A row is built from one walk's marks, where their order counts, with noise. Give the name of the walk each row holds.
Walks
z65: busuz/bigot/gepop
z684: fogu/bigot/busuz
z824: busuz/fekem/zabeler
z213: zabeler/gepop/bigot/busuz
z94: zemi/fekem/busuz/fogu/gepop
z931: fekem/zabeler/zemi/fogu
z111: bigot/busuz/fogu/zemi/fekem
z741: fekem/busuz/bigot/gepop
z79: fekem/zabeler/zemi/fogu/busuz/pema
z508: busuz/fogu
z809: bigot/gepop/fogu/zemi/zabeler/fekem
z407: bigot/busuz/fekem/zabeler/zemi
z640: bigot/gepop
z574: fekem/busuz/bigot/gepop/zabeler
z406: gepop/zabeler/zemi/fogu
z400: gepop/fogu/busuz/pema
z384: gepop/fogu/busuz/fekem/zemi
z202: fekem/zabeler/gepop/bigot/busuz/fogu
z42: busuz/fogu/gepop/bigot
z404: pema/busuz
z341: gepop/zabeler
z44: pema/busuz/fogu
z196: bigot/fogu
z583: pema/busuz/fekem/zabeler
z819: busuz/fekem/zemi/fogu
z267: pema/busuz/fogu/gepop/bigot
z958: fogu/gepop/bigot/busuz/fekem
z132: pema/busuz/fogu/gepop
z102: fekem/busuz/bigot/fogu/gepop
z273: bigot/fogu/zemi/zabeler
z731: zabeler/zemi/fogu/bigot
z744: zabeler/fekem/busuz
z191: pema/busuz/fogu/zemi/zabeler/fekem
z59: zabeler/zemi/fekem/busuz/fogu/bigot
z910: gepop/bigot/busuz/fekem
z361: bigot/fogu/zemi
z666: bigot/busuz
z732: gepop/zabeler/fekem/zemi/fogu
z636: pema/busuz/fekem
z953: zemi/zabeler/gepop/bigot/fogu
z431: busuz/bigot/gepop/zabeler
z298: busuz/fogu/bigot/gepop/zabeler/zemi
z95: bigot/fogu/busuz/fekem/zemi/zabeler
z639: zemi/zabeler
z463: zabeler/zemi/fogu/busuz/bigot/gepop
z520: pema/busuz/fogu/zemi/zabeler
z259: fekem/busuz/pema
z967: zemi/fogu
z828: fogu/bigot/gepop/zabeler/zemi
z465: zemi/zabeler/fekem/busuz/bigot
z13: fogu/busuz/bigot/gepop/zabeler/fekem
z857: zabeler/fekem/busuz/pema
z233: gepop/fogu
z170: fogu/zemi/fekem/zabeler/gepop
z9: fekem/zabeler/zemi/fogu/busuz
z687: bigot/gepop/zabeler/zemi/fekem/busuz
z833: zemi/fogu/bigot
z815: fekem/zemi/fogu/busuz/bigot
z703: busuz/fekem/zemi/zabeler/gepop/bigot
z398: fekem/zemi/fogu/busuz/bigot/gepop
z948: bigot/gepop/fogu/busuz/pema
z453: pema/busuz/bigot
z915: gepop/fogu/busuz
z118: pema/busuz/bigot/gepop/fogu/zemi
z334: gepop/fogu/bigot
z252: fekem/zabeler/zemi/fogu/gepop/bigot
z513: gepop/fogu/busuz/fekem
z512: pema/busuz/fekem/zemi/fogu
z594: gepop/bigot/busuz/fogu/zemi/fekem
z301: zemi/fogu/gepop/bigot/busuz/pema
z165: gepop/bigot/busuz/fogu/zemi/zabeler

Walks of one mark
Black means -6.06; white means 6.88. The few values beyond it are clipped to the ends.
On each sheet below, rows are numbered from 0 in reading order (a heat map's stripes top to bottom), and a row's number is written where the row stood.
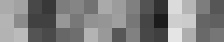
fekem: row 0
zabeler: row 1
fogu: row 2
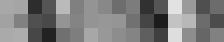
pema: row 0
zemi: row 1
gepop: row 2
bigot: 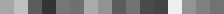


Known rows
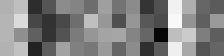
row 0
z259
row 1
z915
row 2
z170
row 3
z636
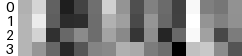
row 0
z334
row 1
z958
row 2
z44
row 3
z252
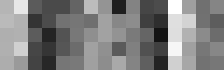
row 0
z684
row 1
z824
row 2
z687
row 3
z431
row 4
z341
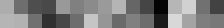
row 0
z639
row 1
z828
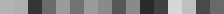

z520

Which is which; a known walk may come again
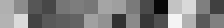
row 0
z465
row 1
z508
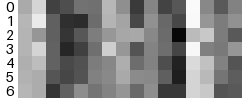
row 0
z118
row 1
z958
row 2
z170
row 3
z334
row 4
z815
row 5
z94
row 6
z191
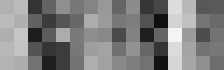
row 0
z512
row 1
z463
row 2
z404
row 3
z384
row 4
z809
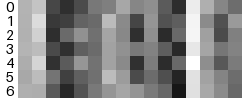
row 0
z574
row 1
z400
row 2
z44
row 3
z213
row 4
z453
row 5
z361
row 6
z687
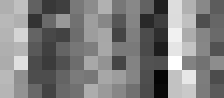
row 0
z398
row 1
z520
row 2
z111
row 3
z407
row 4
z65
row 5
z9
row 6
z731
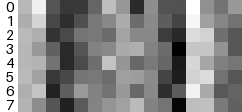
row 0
z42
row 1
z741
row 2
z824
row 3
z252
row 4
z828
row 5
z744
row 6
z636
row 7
z732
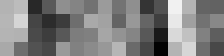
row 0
z259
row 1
z513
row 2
z703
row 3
z639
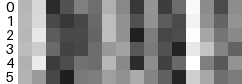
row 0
z132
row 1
z915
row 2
z684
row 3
z95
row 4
z267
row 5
z341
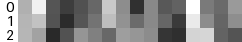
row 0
z948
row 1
z233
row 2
z857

